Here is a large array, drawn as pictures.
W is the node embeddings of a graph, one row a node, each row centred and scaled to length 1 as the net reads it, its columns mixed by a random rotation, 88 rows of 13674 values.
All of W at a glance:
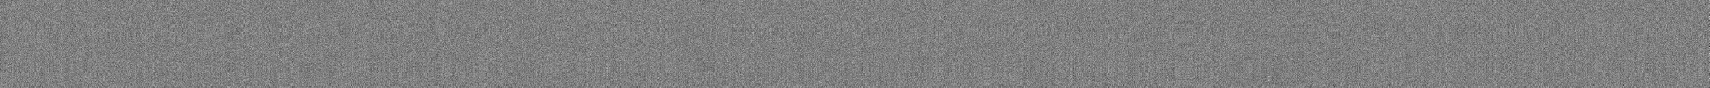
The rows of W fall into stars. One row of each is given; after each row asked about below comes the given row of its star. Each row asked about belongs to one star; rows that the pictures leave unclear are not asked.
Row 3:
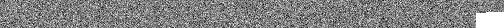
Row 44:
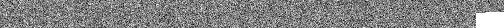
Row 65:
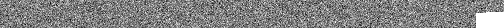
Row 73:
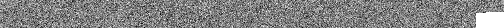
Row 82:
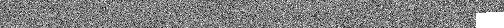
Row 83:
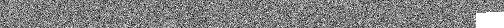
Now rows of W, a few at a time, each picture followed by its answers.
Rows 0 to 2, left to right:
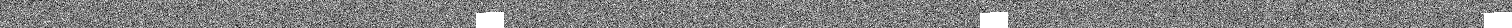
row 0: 82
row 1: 65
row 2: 82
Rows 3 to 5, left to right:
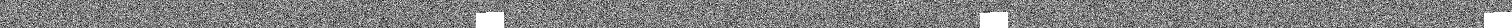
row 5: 44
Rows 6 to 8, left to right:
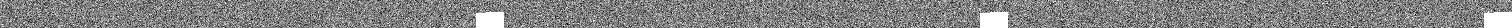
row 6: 73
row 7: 82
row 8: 44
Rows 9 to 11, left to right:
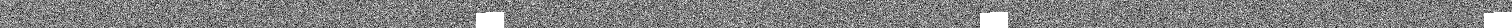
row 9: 44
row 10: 73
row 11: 3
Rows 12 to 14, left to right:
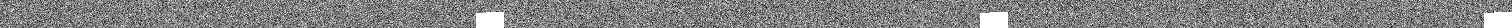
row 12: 65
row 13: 44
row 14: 82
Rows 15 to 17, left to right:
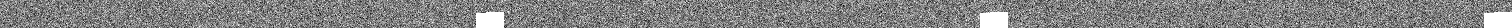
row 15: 73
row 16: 65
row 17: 82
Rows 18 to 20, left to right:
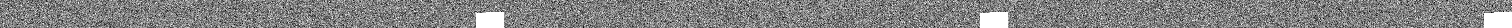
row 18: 82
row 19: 82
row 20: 73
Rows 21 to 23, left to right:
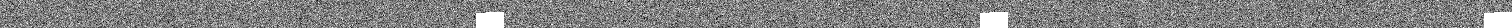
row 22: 44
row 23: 44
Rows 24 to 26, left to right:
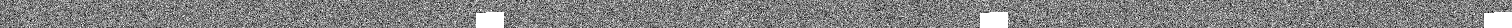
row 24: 3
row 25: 3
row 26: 3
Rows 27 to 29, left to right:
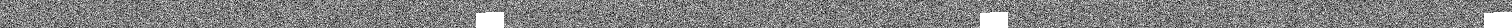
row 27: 3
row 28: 44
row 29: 44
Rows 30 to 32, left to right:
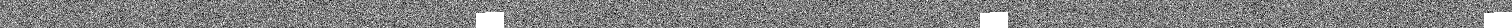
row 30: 44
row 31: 44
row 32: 3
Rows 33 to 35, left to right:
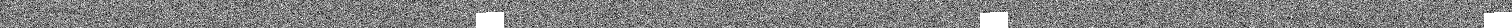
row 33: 3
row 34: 82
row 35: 82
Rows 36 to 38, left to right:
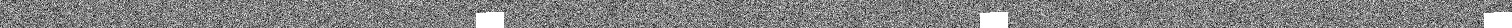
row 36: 65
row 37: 82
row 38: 82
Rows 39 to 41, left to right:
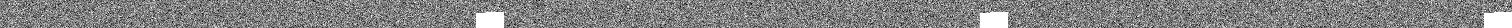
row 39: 83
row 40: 3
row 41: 83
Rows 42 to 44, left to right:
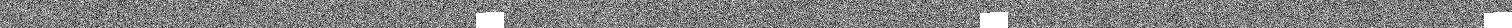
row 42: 82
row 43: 73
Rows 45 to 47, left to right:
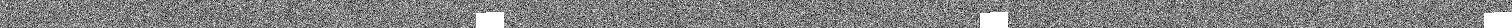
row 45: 73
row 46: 73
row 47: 65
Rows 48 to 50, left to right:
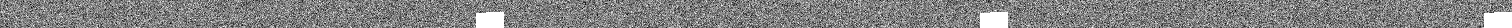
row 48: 3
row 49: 83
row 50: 73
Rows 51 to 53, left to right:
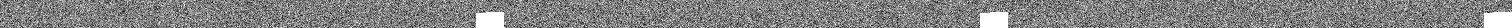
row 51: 3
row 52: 65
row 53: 82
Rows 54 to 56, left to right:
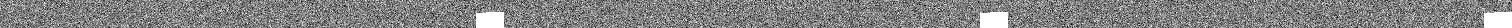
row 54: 65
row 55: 82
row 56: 83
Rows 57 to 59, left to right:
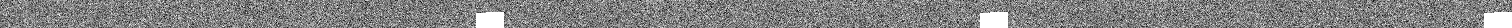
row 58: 65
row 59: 44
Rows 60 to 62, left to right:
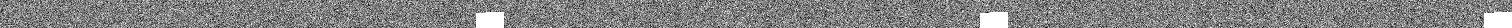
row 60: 65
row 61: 73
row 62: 3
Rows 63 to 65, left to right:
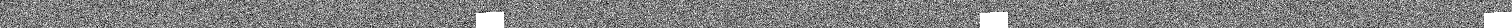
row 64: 83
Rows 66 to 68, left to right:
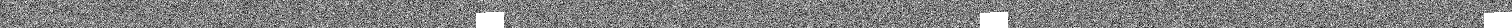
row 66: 3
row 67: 83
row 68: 83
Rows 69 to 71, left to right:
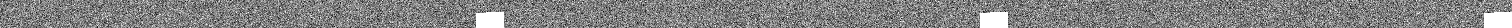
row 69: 65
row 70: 82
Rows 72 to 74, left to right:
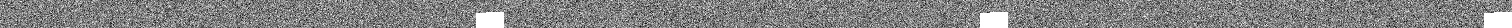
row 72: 83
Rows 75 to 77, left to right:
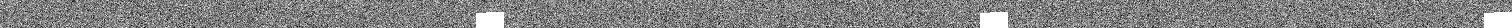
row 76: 44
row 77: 83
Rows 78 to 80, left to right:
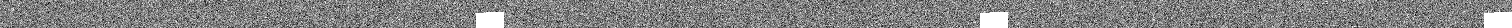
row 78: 65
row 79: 44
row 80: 83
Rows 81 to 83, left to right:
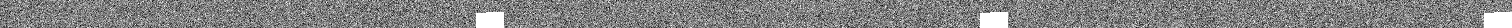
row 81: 3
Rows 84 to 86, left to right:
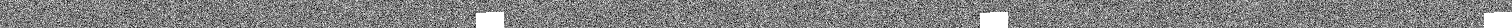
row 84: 83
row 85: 82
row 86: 73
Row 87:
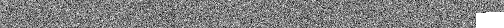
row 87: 73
